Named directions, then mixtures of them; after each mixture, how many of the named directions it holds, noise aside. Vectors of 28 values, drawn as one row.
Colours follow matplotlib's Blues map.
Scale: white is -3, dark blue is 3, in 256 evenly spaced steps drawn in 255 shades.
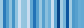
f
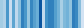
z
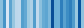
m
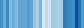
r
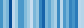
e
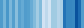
one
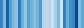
three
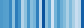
three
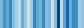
two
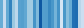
two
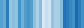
one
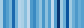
one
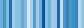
two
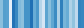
one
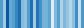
one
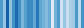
one
